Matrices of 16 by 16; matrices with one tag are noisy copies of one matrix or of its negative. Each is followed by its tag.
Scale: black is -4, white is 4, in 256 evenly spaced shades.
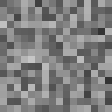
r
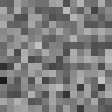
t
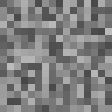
r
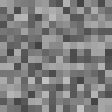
t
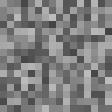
r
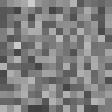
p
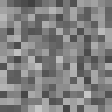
p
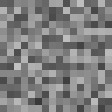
t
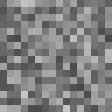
p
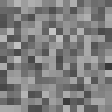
p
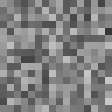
r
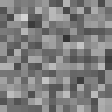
t
